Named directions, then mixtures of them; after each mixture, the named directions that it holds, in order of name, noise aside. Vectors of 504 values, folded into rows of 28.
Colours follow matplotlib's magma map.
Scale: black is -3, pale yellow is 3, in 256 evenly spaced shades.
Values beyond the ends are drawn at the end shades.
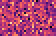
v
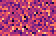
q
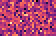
v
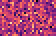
v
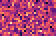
q, v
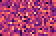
q, v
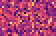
v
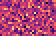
q, v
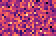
q, v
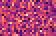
q, v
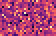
v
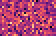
v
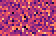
q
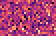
q, v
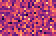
q, v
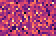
q, v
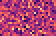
q, v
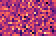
q, v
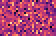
v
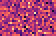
q, v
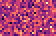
q, v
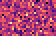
q, v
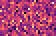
q, v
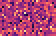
v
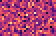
q, v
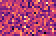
q, v
